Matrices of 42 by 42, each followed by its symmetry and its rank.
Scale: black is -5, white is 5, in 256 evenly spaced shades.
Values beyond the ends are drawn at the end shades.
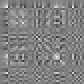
symmetric, rank three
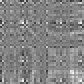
symmetric, rank three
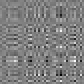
antisymmetric, rank two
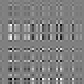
neither, rank one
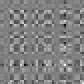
symmetric, rank three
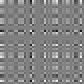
symmetric, rank one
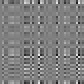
neither, rank one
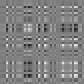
symmetric, rank one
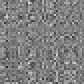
neither, rank five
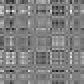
antisymmetric, rank two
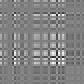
symmetric, rank one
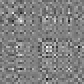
symmetric, rank three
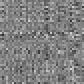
neither, rank five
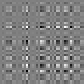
symmetric, rank one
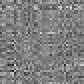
neither, rank five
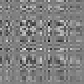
antisymmetric, rank two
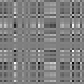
neither, rank one
